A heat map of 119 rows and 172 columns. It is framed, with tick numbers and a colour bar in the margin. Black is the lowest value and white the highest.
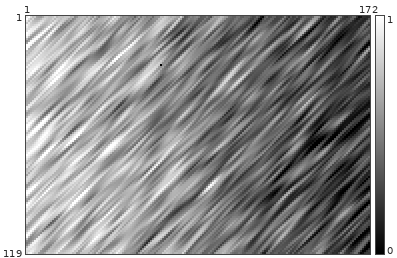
Average level on the scale: 50%. Lone odd cells: 1, lower than its neighbours. Odd rows or columns: none. Slope: up to the left. Grain: diagonal, up to the right.
